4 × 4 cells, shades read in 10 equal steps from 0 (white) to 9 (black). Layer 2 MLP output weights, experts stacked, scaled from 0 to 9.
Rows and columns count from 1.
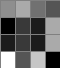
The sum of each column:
21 23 23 21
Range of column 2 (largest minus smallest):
4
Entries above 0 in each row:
4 4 4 3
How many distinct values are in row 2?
4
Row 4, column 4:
9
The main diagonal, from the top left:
4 7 8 9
